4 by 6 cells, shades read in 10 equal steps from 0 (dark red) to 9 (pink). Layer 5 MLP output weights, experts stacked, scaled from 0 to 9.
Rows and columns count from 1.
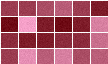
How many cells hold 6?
1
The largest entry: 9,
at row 2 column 2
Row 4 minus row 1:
0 5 1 2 1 4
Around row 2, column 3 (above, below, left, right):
4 1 9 0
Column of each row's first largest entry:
4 2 6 2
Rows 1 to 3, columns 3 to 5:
4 5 3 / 1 0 1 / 1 2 2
